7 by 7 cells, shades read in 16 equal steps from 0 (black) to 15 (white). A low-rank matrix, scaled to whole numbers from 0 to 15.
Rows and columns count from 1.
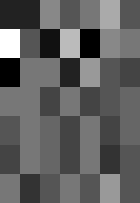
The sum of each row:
39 47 34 40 39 36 41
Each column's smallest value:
0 2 1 2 0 3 4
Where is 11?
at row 2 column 4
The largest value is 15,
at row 2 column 1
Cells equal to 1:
1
